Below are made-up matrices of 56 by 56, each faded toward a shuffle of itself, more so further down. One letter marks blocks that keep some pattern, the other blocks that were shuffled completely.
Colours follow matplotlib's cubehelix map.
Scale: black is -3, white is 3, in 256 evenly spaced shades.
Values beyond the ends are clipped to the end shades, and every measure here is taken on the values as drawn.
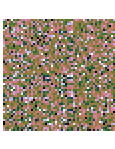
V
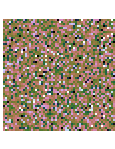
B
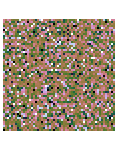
V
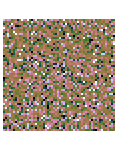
V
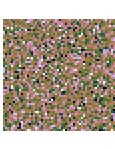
B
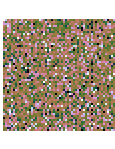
V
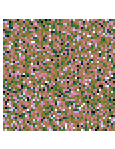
B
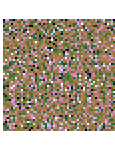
V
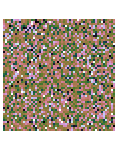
V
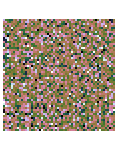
V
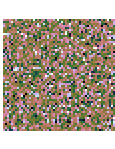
V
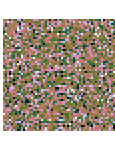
V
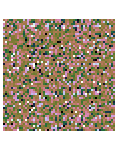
V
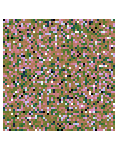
B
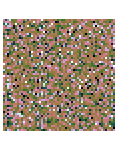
V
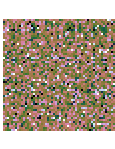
V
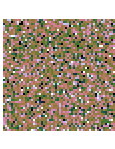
B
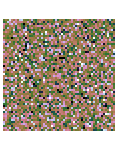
B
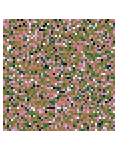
B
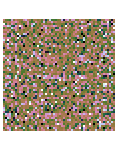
V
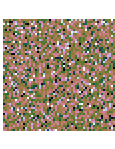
B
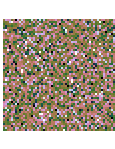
B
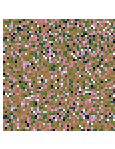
V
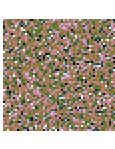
B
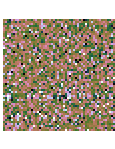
V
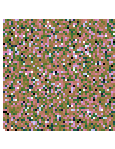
B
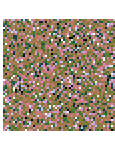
B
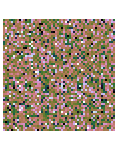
V
